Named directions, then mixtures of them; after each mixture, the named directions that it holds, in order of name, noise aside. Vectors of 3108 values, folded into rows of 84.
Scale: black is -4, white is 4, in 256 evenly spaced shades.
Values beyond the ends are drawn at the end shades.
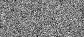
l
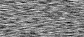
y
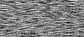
y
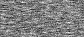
l, y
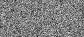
l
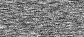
l, y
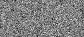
l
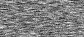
l, y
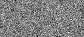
l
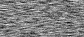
y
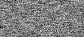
l, y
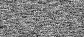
l, y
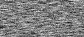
l, y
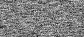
l, y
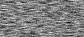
y
